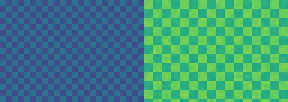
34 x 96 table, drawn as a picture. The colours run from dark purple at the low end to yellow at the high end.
It is made of 1 by 2 panels. Panel 1,1: low, checkered. Panel 1,2: high, checkered.
